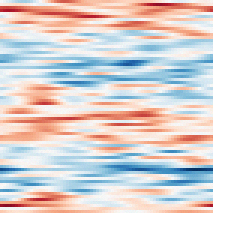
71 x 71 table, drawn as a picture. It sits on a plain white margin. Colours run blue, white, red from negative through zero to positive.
Stripes: horizontal, repeating 2 times. Histogram: bell-shaped. Grain: streaks across. Average level on the scale: 50%.
